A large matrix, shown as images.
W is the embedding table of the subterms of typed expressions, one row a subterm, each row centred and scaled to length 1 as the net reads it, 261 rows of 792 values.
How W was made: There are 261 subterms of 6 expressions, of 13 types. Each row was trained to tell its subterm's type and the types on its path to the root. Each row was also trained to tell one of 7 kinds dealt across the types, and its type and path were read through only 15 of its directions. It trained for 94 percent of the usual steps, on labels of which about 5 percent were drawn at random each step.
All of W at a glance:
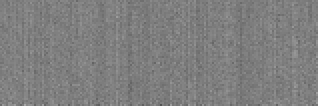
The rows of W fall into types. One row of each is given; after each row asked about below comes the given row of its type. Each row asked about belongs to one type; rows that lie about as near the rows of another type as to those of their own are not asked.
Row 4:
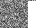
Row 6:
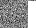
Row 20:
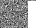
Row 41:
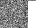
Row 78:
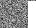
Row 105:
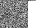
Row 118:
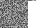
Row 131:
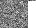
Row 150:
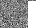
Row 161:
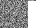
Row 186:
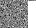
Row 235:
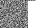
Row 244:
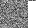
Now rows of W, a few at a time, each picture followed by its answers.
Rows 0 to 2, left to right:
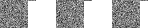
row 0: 186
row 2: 78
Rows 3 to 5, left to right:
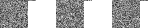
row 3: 6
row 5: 150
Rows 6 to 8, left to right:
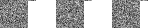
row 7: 6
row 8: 131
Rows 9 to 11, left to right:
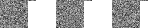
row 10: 161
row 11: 41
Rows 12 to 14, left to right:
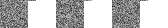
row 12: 118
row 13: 131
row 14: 78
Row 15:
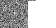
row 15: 161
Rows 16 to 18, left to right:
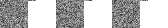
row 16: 118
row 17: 131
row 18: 235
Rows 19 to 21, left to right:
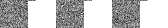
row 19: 244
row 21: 244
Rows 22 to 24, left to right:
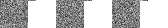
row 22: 41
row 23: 186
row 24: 6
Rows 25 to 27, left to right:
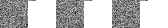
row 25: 6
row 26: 131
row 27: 244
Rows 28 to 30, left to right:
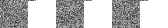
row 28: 4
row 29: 150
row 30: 150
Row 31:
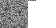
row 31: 4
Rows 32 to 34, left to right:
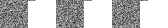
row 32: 20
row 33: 235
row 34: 244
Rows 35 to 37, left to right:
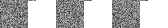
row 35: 20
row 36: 6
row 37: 131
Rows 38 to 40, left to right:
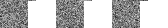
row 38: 235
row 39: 20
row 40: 150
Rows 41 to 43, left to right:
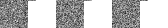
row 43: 244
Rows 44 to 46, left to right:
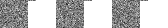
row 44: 244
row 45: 41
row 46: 186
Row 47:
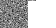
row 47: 161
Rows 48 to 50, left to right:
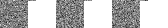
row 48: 20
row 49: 105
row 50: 20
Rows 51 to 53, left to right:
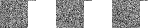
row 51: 131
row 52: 41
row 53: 118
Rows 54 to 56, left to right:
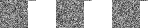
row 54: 131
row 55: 6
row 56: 235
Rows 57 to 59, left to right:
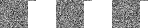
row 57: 20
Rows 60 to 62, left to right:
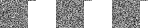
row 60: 131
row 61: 6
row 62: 6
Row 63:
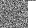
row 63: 244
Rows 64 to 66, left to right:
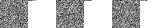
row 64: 105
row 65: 105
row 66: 161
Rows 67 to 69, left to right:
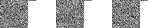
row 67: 41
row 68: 41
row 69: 244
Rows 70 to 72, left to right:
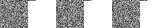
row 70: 186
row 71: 186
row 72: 118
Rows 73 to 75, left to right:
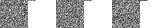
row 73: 161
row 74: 244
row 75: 105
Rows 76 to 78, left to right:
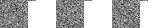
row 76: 235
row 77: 78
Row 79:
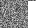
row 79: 41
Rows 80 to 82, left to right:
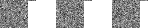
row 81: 41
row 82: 105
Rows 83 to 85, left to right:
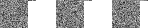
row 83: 150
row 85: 20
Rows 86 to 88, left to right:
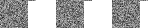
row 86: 235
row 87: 235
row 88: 244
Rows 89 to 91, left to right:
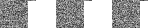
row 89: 150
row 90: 131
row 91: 78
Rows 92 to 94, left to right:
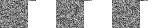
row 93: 131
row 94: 41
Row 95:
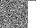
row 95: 78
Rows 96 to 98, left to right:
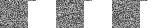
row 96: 20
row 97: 105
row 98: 244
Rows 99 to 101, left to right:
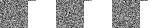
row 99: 78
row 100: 78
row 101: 118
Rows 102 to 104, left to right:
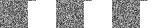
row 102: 235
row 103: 4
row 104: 118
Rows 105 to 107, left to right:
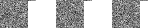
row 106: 118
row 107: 131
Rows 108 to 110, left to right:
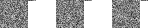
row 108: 105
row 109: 6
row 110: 186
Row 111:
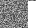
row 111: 150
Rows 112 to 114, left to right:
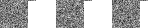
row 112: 78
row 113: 235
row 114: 235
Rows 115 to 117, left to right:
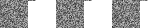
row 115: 4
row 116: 244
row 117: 161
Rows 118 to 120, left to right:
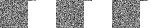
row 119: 41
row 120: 105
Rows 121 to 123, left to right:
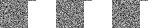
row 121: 235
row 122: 118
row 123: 20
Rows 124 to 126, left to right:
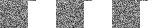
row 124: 4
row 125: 4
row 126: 244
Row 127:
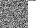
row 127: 150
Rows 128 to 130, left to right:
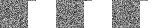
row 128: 105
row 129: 131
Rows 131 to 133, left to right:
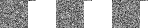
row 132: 131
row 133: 78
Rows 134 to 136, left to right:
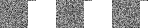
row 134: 78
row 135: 235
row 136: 20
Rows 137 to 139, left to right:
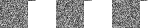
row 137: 105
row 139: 244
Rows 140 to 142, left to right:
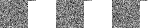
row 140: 118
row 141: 105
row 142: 4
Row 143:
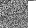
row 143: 105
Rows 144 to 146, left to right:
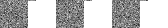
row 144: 20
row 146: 161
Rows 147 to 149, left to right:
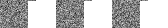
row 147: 78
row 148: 161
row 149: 20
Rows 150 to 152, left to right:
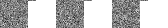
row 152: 235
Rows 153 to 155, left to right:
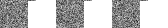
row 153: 78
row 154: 244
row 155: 186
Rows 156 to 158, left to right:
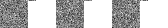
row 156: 186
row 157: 41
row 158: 186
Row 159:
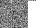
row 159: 20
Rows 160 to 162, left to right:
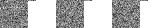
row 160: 150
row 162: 4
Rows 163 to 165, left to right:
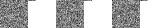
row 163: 244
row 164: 186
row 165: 41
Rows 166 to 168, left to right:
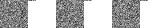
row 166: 235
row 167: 161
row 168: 161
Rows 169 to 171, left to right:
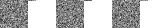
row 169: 6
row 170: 186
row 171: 20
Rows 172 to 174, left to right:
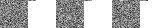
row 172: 244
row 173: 235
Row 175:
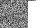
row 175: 105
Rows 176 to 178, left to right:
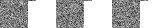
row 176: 41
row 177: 118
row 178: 150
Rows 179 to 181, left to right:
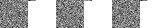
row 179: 78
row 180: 161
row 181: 78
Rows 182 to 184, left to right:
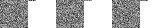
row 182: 244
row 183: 244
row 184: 244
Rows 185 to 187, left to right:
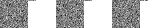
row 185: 6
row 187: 161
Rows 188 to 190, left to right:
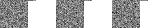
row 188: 105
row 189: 6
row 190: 186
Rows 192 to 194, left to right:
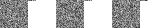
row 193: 4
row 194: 131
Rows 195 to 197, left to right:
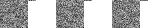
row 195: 6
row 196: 4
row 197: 186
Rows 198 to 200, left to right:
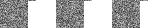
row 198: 244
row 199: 118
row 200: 131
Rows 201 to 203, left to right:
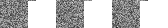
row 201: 150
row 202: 6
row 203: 4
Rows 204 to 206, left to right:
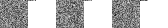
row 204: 78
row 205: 235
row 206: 131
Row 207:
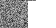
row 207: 118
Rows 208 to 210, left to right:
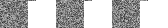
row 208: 235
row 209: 150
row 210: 20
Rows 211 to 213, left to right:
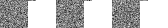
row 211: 118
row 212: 235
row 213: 20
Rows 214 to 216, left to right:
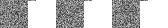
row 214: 20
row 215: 4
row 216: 235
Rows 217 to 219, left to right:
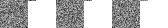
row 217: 235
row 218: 235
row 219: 6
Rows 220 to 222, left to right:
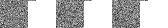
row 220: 161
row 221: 4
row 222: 118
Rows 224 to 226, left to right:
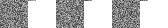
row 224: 131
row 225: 105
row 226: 78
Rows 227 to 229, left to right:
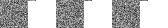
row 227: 20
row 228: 150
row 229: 41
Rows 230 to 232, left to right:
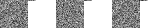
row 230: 235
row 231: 78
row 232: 105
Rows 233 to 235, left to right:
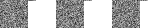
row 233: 105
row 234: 20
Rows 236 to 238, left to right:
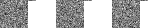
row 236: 105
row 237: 118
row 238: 41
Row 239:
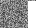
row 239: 4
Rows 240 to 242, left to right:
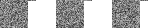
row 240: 78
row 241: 20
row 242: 235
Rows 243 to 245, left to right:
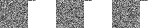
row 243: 118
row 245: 4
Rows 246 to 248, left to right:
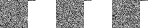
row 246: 118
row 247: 78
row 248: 105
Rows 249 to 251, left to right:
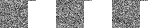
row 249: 4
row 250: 78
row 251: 131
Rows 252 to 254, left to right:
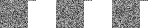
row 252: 20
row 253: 105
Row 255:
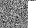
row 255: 4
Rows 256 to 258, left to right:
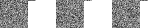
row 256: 105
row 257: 4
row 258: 4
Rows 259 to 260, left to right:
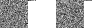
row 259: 78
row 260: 4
